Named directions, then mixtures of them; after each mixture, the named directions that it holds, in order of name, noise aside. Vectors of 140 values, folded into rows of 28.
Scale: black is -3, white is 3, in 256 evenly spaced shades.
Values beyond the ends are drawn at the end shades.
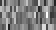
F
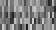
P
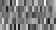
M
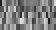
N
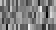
F, M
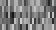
P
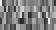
N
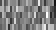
F, P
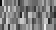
F, N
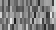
F, P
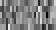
F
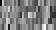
F, N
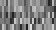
P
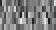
N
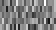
M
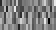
M, N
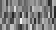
N, P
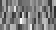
N, P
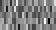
M, N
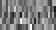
N, P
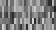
P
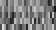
P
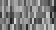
F, P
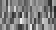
N, P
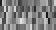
N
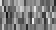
N, P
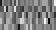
M, N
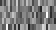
F, M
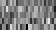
M, P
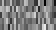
F, M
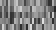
P
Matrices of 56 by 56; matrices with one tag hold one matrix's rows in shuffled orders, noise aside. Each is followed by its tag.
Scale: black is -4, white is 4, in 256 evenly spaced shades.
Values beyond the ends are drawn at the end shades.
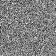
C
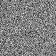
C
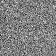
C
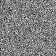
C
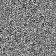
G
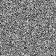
G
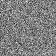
C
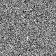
G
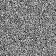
C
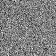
C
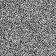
C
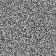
G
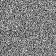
C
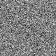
G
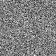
G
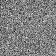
C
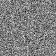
G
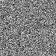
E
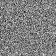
C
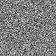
G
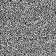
C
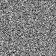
E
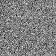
C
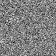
E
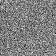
C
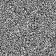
G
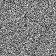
G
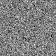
G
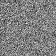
C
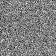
C
